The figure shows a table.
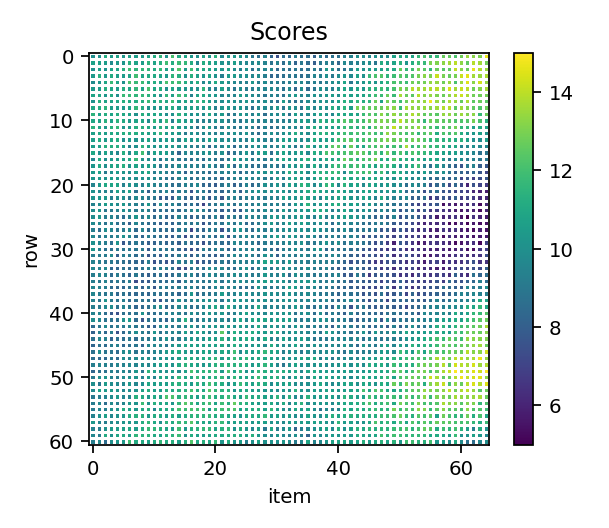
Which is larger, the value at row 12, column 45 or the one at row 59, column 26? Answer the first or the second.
the first
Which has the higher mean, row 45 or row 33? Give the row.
45
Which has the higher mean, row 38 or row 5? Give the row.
5
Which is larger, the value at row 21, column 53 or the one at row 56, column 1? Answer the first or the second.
the second
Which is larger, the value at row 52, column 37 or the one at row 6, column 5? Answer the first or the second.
the second
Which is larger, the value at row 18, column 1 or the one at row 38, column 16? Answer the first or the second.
the first
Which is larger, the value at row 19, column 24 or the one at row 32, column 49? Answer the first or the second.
the first
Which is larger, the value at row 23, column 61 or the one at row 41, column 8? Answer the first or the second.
the second
